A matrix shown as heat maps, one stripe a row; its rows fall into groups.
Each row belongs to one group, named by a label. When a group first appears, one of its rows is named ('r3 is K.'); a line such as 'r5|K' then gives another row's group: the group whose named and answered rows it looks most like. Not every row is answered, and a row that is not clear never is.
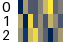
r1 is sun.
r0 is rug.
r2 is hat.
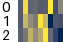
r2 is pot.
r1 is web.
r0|rug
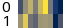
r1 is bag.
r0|pot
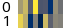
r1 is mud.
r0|mud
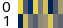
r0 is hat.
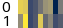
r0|bag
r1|bag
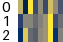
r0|sun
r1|rug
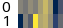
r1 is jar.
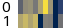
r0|pot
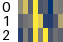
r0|mud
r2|jar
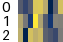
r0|hat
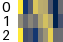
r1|pot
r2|sun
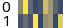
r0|bag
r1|jar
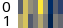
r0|web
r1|web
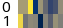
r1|mud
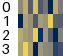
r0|mud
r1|rug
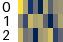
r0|mud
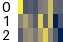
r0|sun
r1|bag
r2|pot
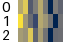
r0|web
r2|web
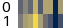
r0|jar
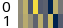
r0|mud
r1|bag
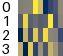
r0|hat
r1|rug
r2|jar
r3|sun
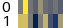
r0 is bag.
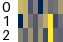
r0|mud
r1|rug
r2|sun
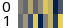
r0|pot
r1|jar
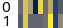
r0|bag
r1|rug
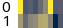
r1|pot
